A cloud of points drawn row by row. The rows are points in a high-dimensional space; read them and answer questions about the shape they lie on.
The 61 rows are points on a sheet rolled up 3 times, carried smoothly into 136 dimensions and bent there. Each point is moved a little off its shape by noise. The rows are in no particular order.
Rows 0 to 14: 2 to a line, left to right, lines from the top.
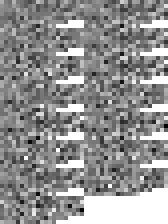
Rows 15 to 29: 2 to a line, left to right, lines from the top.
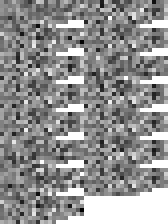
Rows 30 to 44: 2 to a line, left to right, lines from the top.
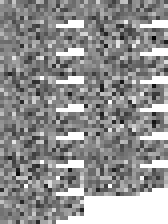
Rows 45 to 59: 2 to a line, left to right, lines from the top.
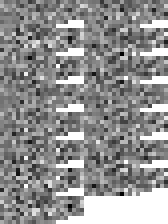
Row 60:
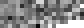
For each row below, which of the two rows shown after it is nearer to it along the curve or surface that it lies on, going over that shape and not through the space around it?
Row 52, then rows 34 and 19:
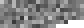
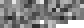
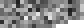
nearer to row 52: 34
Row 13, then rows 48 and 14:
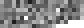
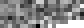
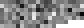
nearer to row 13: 48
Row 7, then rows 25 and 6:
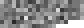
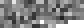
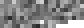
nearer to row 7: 6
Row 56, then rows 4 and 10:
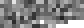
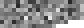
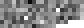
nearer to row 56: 10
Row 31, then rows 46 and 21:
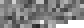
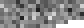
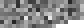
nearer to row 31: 46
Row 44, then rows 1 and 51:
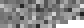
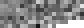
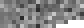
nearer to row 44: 1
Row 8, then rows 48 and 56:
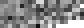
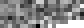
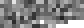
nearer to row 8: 48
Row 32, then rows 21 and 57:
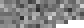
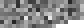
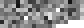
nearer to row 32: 21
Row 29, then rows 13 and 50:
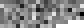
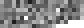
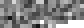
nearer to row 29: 50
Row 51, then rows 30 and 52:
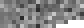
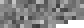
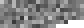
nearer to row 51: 30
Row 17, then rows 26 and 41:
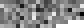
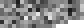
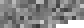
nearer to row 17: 26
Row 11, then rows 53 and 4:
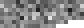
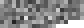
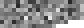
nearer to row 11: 4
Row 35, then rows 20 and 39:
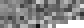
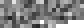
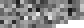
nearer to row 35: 20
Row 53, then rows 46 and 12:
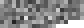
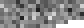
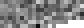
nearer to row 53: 12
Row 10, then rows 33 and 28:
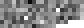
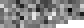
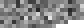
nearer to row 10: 28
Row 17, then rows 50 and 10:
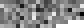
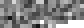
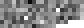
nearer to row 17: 50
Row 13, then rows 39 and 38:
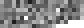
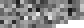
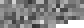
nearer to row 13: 38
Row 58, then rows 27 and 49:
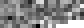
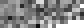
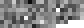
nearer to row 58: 27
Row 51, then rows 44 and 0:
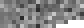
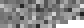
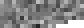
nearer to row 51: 0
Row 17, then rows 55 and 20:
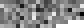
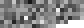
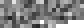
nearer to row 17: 20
